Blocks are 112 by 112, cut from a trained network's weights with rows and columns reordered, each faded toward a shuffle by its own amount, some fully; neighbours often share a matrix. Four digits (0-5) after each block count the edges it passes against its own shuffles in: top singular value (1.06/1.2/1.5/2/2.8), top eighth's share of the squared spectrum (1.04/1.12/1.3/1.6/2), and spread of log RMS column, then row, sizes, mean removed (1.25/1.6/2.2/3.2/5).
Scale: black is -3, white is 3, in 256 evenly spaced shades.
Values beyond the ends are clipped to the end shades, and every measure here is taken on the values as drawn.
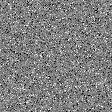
0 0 0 0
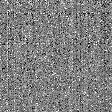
3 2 0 2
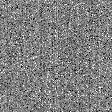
2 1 0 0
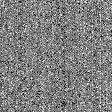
3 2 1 1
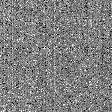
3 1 0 1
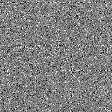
3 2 1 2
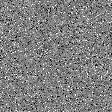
0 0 0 0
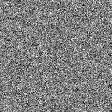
3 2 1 0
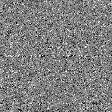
3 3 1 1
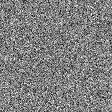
1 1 0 0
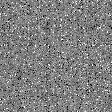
1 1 0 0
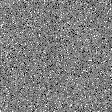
0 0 0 0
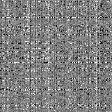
4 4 1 4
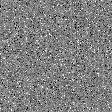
1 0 0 0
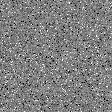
0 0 0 0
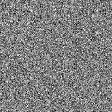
3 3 1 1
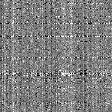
4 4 2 4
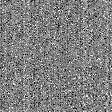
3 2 0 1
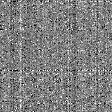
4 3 1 3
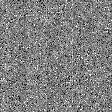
1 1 0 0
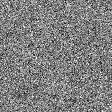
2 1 0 0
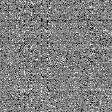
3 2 3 0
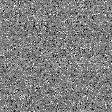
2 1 1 0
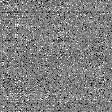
2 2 2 0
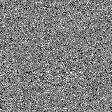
2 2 0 1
